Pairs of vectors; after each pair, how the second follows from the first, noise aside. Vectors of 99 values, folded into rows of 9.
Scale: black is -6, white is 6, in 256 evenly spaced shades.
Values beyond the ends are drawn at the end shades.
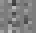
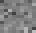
shuffled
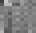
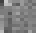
copied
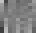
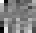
scaled up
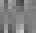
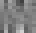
copied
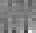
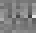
wrapped around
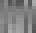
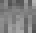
copied
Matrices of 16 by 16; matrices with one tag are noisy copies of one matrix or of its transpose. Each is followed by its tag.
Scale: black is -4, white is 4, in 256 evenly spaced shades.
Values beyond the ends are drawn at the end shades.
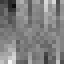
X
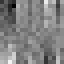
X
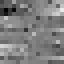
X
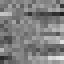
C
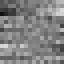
X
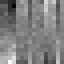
X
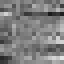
C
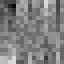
X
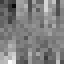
X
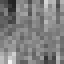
X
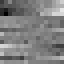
X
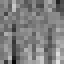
C
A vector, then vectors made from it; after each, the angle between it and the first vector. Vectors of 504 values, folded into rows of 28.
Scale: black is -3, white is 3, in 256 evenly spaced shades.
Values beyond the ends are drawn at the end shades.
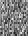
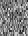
partly opposed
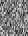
orthogonal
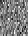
partly opposed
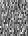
nearly parallel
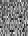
partly opposed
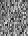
nearly opposite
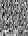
partly opposed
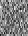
orthogonal
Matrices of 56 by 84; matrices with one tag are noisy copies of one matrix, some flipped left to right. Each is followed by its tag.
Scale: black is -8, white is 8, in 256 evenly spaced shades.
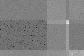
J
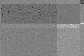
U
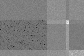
J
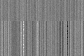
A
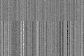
A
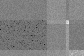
J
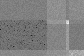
J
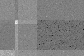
J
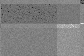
U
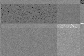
U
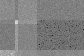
J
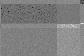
U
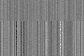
A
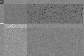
U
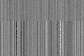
A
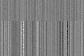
A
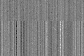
A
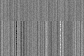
A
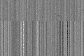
A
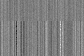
A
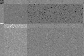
U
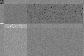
U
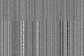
A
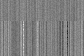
A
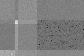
J
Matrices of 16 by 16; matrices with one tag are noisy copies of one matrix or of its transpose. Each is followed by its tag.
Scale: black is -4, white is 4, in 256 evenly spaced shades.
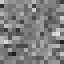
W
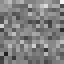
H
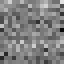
H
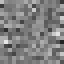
W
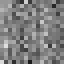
H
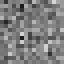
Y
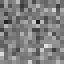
Y
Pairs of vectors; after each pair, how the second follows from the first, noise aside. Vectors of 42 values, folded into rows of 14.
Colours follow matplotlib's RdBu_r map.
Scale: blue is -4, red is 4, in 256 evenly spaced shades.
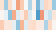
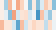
copied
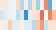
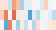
reversed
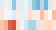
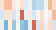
shuffled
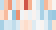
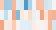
negated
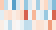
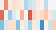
reversed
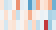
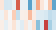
copied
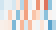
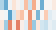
reversed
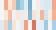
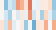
negated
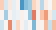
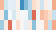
copied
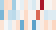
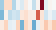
copied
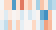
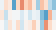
copied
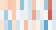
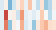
reversed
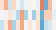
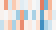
copied
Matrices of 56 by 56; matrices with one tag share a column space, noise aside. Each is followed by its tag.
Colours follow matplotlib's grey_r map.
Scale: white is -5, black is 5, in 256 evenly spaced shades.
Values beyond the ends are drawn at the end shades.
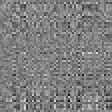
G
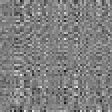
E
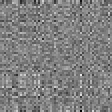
E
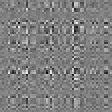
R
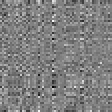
E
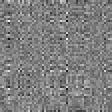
E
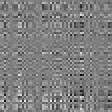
G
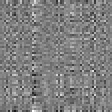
E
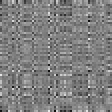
E
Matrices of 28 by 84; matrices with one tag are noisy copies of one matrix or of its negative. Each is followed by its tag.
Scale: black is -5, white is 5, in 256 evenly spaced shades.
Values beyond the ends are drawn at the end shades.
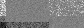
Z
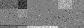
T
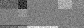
T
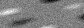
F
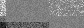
Z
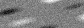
F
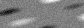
F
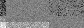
Z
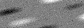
F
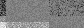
Z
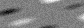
F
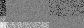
Z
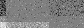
Z
